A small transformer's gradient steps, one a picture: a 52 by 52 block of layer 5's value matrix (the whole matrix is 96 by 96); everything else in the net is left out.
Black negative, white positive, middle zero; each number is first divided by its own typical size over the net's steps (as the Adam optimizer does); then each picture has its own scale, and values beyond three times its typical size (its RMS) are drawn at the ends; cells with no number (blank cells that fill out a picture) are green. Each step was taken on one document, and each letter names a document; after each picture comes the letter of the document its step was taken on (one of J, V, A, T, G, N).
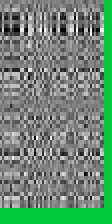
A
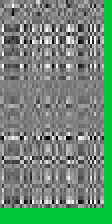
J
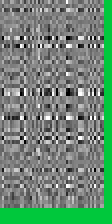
J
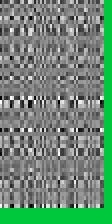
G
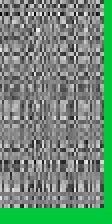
A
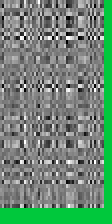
J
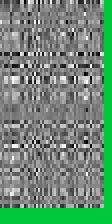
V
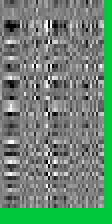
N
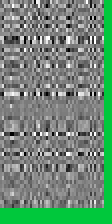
J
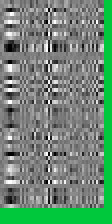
N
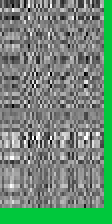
V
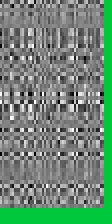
G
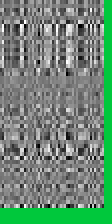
J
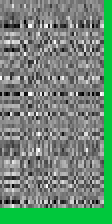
V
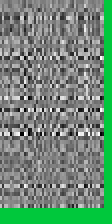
A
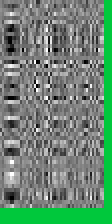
N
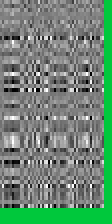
V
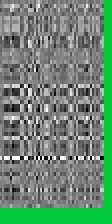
V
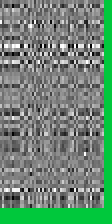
V
